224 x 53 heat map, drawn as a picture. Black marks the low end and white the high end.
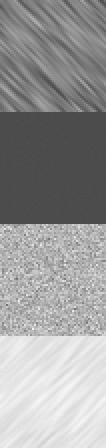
The table splits into 4 rows of 1 panel. Panel 1,1: middling, slanting down to the right. Panel 2,1: low, flat. Panel 3,1: high, fine-grained. Panel 4,1: very high, slanting up to the right, faint in contrast.
